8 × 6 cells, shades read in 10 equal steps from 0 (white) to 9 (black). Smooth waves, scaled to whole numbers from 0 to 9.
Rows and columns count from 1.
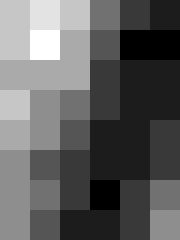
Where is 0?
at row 2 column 2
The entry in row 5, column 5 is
8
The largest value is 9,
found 3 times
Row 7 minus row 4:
2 1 2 2 -1 -3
